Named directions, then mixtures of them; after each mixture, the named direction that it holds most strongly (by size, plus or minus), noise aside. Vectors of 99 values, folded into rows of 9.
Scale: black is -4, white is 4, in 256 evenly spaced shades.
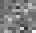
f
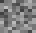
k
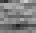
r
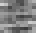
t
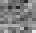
f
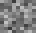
k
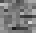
t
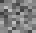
k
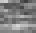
r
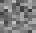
k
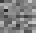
k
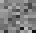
f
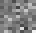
f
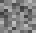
k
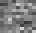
f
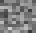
k
